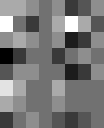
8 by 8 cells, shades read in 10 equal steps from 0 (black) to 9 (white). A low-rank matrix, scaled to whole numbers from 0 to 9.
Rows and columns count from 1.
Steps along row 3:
up down down up down up up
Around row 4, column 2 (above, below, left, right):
6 5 0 4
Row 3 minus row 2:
-4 2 3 0 -1 -8 -4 2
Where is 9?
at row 2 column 1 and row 2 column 6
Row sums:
36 43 33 25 29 40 36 27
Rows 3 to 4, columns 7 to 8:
2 5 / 5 4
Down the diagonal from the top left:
6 4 5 4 4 4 4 4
